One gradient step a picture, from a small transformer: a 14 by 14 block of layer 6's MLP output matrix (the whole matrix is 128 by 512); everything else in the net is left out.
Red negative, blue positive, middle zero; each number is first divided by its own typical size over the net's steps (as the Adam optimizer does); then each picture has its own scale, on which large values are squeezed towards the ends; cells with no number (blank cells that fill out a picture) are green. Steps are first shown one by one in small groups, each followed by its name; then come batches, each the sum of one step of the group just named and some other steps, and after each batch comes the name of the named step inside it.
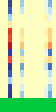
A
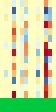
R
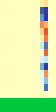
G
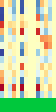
R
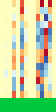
R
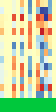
G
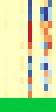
G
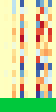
R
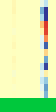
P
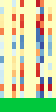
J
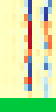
P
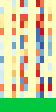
J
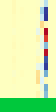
P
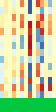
J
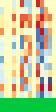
J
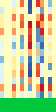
J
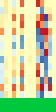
J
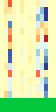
P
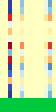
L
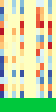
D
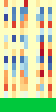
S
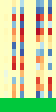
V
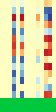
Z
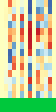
V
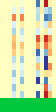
Z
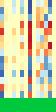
D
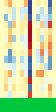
S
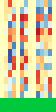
V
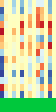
D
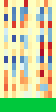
S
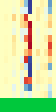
Z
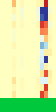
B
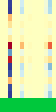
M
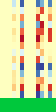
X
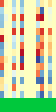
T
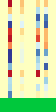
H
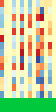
T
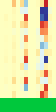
B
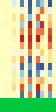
X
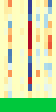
H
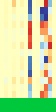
B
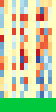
T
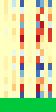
X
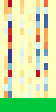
H
